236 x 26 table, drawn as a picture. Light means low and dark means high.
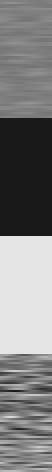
The table splits into 4 rows of 1 panel. Panel 1,1: middling, streaked across, faint in contrast. Panel 2,1: very high, flat. Panel 3,1: very low, flat. Panel 4,1: middling, streaked across, strong in contrast.
